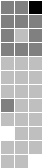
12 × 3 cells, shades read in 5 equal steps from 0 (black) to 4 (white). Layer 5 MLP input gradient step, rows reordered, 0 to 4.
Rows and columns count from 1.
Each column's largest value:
4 3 4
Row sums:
4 6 7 6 9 9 9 8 9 10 9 10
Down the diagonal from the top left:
2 2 2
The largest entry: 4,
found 2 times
